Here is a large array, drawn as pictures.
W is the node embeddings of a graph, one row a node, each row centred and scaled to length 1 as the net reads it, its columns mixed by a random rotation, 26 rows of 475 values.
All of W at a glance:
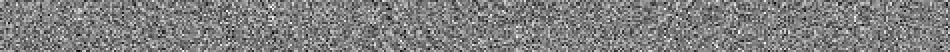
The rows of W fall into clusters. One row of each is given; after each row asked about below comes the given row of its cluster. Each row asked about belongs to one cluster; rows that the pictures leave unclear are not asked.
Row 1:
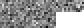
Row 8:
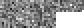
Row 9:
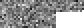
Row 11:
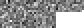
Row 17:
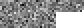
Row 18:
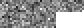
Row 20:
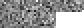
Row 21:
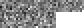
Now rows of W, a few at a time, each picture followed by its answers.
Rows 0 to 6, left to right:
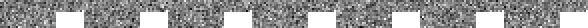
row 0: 21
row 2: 1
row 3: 8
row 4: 9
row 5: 9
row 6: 21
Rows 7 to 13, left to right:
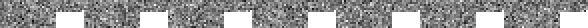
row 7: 20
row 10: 8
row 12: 8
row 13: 17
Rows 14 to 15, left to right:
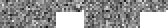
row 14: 1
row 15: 18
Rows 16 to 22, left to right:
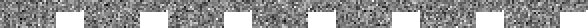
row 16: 18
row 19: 20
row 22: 11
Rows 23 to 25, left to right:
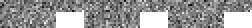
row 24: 18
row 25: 17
